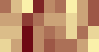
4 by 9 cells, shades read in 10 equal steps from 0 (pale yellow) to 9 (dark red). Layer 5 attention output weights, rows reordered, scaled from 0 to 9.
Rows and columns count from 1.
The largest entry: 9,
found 2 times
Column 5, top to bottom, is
4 3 5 6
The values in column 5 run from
3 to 6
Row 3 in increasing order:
1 1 2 2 4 4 5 5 9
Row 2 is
3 3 7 5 3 3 1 3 6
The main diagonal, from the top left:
5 3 9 4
